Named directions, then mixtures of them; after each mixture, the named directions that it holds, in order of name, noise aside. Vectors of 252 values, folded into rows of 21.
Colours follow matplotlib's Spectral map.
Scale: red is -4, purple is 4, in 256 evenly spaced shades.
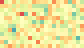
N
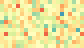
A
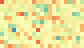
N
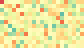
A, N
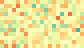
A, N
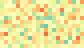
A, N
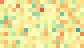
A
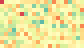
A, N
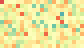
A, N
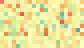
A, N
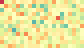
A, N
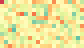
N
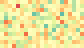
A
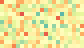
A, N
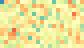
N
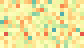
A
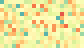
A, N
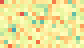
N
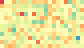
N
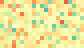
A, N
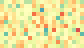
A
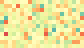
A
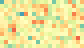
N
